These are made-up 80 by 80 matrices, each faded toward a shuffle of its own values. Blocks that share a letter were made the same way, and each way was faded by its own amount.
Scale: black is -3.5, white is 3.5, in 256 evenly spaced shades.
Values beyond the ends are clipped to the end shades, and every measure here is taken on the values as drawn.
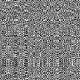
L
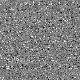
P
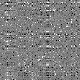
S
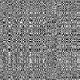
L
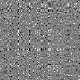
S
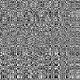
L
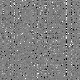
S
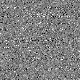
P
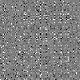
S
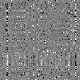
S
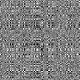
L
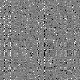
S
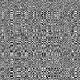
L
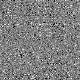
P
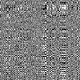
L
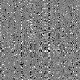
S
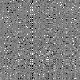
S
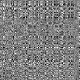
L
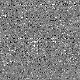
P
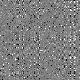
S
